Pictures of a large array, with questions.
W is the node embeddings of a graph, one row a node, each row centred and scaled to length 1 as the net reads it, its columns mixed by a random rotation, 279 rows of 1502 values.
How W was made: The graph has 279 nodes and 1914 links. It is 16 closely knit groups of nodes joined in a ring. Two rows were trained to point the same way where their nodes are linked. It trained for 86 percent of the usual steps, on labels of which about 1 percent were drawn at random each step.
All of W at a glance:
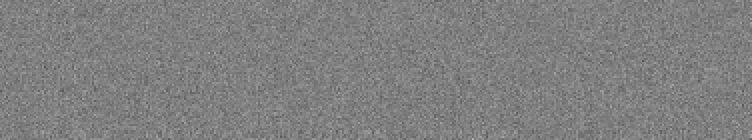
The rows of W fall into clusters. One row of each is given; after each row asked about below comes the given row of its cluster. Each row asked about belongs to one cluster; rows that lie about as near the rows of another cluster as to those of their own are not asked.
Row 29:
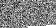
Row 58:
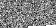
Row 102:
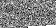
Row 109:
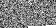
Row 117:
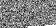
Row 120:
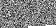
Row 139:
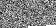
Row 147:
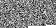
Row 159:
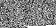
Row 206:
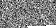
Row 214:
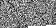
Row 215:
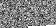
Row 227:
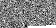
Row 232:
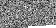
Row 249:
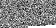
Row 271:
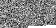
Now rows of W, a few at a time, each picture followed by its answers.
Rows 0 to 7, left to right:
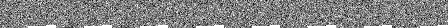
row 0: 29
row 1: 232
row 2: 232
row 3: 58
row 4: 120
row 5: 206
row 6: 271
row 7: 109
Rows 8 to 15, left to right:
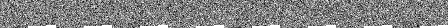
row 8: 214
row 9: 249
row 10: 120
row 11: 159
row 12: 232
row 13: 139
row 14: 159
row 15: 227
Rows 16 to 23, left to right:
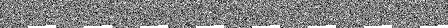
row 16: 109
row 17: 249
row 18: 102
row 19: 109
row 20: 102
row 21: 249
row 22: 109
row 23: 147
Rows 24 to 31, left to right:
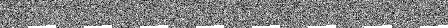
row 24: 215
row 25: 249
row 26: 232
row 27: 271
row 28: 249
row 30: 29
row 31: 139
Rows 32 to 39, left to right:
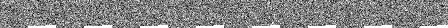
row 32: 214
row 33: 147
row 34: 215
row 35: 249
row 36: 29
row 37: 109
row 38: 214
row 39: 117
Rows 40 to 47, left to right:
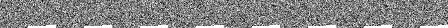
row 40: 120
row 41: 58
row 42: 29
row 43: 271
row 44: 117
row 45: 159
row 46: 117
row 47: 58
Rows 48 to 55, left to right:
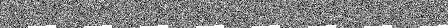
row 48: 214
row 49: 139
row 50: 109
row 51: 29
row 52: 117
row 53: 249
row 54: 271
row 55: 29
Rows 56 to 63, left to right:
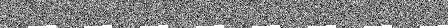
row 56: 271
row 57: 102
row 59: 29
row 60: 271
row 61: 249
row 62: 147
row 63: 120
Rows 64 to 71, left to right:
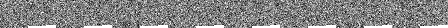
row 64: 109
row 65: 147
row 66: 227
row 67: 206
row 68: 58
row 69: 159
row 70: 227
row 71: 215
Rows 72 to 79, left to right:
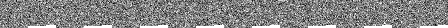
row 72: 29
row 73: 249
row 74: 159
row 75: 58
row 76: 215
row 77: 159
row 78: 29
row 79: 147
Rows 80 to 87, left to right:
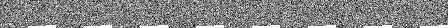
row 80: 232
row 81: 117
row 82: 214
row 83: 227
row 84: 271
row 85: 139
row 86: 206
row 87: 214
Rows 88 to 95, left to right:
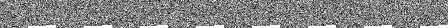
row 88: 159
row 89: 249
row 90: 117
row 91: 139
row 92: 109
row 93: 147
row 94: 109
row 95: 102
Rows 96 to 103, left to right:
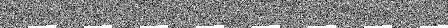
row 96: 102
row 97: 215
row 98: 232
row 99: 206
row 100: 117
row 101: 29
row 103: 147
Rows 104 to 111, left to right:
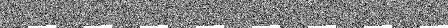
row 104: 214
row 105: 117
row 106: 214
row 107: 249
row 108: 29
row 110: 120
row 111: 227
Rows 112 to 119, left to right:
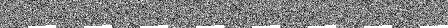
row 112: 232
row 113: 29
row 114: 109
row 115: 271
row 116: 102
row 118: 271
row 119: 215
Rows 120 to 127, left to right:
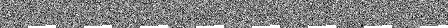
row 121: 58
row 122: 58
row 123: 102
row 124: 139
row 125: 109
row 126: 227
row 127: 29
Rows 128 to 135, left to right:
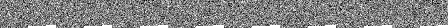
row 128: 120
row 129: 58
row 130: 232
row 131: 117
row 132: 147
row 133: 117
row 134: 232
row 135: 232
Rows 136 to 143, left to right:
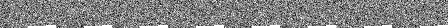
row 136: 206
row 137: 227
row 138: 206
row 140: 120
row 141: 206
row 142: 102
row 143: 109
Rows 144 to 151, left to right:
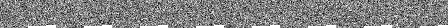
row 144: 159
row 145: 214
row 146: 159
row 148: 206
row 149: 139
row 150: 117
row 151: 271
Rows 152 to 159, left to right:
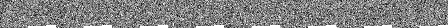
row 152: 139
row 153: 206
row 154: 120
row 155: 271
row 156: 206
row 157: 102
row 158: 102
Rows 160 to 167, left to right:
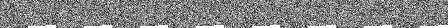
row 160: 214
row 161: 139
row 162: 271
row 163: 206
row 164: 120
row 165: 227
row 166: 139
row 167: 271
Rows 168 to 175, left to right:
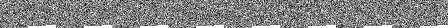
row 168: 109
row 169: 120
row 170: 232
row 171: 102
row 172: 159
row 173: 215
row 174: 206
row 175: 232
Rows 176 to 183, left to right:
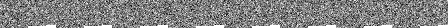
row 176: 215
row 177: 109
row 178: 249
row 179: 159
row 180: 215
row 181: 58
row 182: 117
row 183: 215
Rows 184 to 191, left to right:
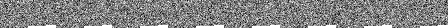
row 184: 147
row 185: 58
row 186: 102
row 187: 147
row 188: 58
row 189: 214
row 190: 215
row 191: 249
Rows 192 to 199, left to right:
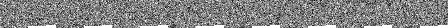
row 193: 109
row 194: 29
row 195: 206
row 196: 214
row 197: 232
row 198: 58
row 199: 214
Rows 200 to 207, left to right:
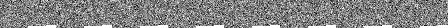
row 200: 139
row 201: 215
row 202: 159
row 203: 249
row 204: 147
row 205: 58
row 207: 232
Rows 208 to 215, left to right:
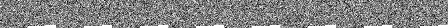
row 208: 117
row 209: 139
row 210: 58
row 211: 215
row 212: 249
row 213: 117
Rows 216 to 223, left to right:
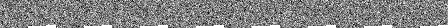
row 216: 215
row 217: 120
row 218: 139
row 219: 249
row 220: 206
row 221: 139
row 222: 109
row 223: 102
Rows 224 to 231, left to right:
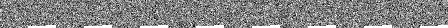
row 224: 249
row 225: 58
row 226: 147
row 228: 58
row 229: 206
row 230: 58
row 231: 120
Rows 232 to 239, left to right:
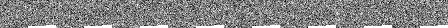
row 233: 102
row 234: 232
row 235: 159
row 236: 215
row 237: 102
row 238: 249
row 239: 109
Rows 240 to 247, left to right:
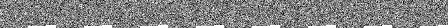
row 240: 249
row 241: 232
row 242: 29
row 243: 159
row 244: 139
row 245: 215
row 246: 58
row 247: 139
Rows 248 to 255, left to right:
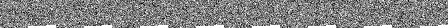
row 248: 102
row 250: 232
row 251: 215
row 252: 109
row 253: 58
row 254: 139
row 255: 29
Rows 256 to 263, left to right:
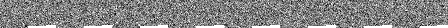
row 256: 227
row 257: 159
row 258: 215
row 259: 206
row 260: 102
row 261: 139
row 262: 102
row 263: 117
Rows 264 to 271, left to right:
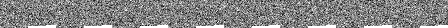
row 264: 102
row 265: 214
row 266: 117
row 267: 102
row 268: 117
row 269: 215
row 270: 232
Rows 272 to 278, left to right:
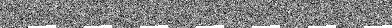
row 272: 102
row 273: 117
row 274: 271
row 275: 117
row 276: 139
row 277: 58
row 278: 206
